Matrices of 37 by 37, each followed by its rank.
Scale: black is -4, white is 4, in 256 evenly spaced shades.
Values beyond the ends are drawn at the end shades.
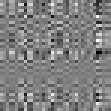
two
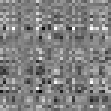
three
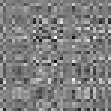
three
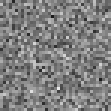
full rank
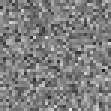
full rank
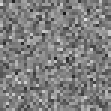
full rank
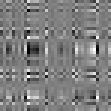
two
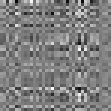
two
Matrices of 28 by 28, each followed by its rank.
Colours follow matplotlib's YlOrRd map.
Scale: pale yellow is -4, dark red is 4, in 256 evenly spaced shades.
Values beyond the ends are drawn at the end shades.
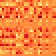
three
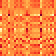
two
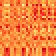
three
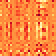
three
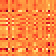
two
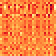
three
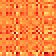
two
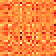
three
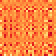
two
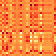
two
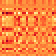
two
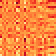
three
